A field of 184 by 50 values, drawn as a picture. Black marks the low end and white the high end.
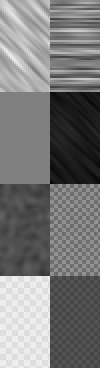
The table splits into 4 rows of 2 panels. Panel 1,1: high, slanting down to the right. Panel 1,2: middling, streaked across, strong in contrast. Panel 2,1: middling, flat. Panel 2,2: very low, slanting down to the right, faint in contrast. Panel 3,1: low, blotchy, faint in contrast. Panel 3,2: middling, checkered. Panel 4,1: very high, checkered, faint in contrast. Panel 4,2: low, checkered, faint in contrast.
